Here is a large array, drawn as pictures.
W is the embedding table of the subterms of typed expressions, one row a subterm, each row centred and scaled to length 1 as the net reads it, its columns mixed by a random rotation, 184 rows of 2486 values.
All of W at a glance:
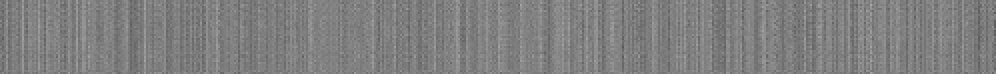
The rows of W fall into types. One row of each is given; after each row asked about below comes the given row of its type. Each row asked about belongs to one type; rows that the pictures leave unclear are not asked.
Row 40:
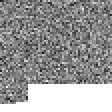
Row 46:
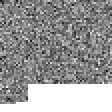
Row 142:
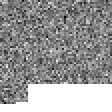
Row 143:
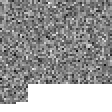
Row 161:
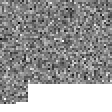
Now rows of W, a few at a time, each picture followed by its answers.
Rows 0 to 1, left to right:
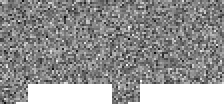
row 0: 142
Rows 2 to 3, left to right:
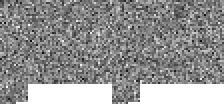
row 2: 46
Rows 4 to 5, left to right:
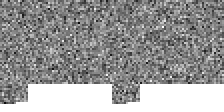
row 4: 142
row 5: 142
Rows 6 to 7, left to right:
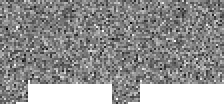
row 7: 161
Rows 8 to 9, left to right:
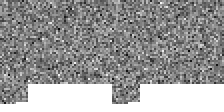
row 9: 143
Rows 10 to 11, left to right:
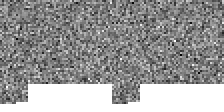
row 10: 40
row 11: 46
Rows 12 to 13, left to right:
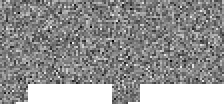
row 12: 40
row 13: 143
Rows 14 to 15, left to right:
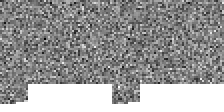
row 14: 40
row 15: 40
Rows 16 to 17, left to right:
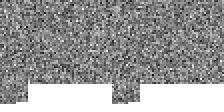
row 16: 161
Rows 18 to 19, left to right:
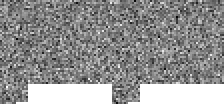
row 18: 40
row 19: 142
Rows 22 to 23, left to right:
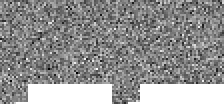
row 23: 40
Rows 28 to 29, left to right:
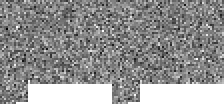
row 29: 161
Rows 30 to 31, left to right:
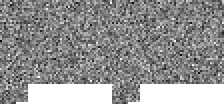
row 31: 46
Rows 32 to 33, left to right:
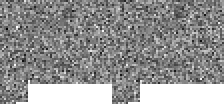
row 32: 161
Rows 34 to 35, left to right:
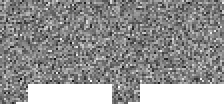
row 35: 40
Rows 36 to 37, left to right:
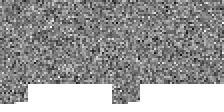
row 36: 142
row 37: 46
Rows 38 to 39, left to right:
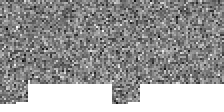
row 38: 161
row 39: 142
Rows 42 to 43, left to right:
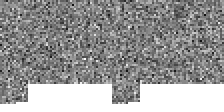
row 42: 161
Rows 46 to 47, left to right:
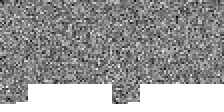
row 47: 142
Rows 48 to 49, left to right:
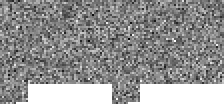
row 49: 161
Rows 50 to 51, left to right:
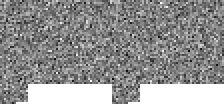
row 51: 143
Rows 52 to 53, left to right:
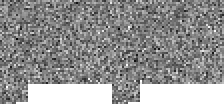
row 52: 40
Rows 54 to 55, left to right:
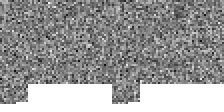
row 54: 143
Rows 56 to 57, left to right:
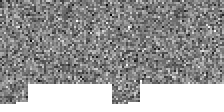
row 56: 46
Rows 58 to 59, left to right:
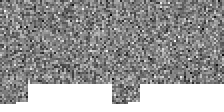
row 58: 161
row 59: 143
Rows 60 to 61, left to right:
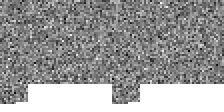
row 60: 142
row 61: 143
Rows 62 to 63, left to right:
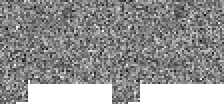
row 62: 161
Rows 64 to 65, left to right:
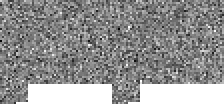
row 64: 143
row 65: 161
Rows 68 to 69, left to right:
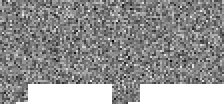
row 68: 40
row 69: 143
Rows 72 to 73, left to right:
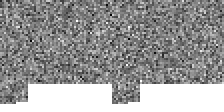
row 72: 46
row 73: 161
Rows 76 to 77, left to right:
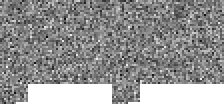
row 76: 142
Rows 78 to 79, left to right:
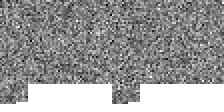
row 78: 46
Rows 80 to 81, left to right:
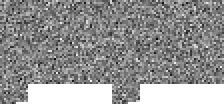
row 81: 40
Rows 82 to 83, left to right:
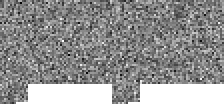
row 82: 46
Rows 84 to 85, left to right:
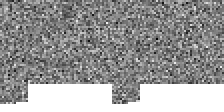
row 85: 40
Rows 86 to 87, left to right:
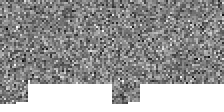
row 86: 161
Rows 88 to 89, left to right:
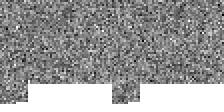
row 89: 46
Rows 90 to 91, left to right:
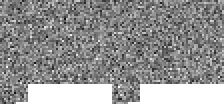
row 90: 142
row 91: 40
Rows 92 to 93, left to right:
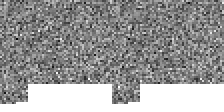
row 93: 40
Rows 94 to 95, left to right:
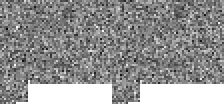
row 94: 161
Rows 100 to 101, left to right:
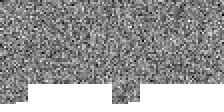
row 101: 46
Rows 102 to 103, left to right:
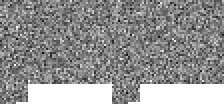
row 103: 143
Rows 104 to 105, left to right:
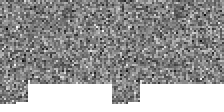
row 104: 161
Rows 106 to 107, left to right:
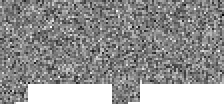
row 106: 142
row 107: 161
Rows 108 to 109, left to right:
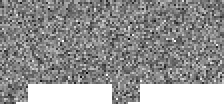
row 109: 161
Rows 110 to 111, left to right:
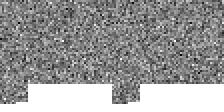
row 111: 46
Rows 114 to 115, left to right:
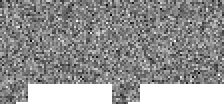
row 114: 46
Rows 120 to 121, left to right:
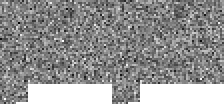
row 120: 161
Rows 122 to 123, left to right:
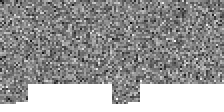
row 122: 46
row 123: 161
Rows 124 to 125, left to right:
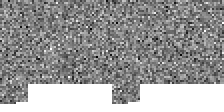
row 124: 143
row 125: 46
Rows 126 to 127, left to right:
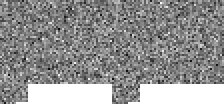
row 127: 143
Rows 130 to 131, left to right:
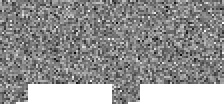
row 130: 40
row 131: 46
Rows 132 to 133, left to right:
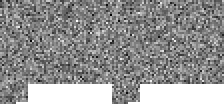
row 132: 46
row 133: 143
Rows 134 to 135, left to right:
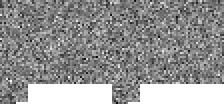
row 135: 142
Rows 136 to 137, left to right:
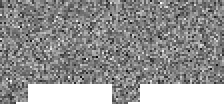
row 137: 143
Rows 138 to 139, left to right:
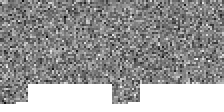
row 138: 142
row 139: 161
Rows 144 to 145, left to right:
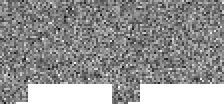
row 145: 40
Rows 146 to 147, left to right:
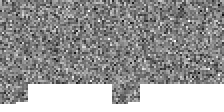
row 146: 40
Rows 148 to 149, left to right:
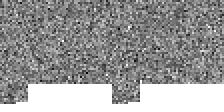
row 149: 161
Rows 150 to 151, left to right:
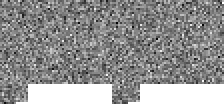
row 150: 142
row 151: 40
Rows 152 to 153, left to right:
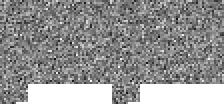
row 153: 142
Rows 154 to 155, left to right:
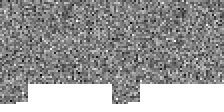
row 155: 161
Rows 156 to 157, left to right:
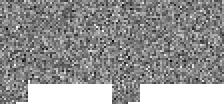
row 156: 161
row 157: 143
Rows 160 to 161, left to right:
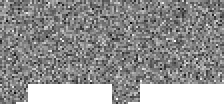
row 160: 143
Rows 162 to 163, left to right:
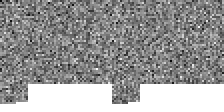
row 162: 46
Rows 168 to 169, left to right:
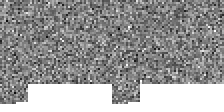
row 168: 143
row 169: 161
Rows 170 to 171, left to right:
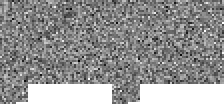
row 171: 46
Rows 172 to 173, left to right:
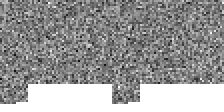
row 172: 143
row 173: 40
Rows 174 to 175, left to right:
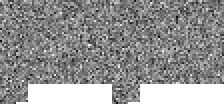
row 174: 143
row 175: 142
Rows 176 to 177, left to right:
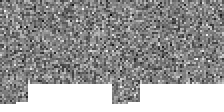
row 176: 161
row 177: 161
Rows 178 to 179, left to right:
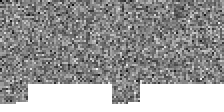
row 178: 46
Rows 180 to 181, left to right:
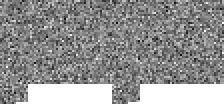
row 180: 142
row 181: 46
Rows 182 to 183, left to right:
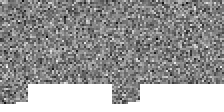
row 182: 142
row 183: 40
